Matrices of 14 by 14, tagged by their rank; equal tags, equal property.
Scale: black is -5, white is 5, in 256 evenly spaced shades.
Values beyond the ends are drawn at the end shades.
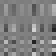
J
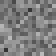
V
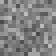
V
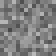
V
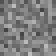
V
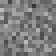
V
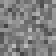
V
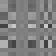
J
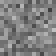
V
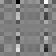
J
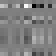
J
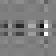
J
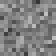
V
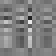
J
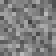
V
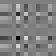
J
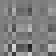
J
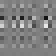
J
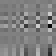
J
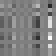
J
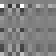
J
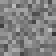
V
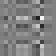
J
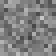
V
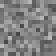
V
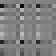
J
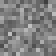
V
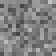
V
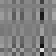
J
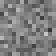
V
